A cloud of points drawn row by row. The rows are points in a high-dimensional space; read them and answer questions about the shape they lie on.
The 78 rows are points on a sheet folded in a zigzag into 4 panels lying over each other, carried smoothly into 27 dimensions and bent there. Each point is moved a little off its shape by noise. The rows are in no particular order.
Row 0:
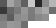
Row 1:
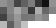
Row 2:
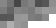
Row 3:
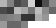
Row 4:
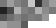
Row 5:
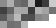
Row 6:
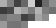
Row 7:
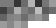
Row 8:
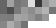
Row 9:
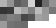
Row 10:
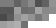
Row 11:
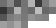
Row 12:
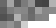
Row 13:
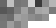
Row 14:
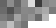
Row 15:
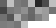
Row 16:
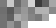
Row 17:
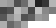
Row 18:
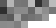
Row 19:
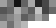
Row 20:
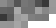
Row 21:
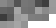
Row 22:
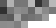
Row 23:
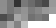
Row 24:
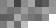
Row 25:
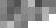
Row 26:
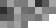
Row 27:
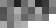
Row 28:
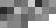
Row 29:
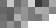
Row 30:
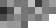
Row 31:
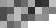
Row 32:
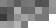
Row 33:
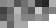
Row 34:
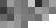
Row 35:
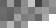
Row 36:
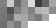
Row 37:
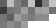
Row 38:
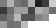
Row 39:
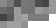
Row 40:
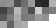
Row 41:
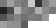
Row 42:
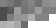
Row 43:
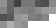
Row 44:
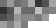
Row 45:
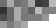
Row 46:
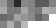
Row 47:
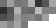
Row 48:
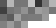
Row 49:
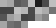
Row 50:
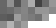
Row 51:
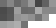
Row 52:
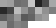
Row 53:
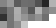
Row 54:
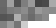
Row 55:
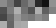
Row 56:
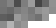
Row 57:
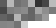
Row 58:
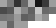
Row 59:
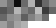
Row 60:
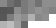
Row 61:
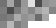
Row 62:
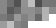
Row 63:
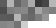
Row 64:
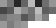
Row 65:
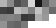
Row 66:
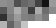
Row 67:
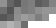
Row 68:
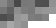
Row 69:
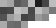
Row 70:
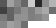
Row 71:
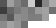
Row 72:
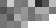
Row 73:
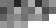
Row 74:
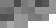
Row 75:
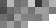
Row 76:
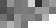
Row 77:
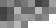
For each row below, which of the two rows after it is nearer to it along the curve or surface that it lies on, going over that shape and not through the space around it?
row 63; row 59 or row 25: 25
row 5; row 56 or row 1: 1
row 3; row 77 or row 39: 77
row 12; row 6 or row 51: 51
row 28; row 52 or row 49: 52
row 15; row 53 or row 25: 53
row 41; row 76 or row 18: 76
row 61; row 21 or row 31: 21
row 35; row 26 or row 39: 39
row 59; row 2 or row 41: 41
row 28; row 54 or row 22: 22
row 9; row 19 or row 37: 19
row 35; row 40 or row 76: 76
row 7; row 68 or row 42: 42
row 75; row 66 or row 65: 66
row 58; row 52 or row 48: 52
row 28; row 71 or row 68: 71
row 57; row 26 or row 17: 17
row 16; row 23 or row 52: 23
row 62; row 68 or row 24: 68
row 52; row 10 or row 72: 10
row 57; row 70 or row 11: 70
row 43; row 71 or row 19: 71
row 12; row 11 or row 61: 61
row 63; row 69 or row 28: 69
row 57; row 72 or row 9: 72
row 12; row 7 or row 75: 75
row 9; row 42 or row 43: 42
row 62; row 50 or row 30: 50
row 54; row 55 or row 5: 5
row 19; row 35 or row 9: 9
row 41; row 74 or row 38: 74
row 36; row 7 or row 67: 67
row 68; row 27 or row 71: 71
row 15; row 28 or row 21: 21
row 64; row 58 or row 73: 73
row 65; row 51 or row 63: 51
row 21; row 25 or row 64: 25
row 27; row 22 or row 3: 3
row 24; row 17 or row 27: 17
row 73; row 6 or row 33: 6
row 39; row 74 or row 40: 74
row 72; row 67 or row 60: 67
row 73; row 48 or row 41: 41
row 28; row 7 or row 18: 7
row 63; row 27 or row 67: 67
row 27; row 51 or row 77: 77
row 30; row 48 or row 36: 48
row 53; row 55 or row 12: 12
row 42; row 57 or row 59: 59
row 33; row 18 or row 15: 18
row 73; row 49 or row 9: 9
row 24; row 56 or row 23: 23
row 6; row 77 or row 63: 77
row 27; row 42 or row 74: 42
